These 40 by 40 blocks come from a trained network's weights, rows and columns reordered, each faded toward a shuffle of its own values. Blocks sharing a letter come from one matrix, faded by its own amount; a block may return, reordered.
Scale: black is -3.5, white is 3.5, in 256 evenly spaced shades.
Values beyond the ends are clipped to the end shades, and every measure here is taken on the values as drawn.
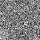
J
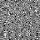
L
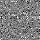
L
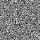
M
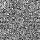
J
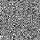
L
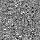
L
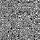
M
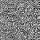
J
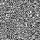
J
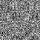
J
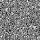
L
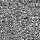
J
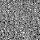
L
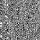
M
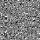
L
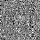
M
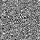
L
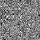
M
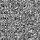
J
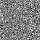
M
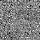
M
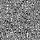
M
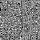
M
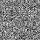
J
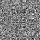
J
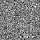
L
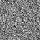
J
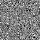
M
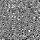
L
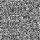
J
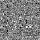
M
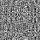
J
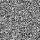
J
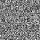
J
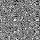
L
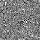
M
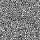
J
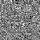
J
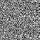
J
